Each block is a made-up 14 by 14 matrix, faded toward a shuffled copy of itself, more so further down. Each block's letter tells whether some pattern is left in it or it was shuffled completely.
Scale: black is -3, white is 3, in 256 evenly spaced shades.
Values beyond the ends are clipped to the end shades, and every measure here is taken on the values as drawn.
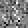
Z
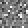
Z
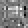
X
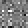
X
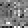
X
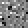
Z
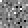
Z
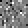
Z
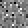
Z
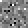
Z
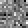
X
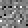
X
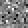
Z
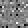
Z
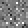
Z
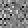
X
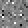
X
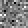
Z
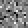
Z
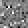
Z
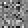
X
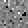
Z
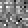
X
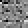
X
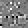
X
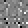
X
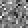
X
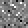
Z
